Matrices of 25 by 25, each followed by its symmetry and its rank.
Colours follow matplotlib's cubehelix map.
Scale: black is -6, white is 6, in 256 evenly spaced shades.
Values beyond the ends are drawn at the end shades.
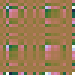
symmetric, rank one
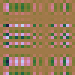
neither, rank one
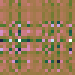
neither, rank two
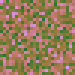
symmetric, full rank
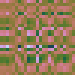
neither, rank two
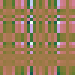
neither, rank one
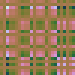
symmetric, rank one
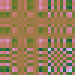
symmetric, rank one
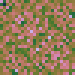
symmetric, full rank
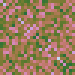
symmetric, full rank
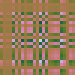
symmetric, rank one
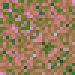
symmetric, full rank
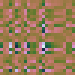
neither, rank two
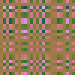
neither, rank one
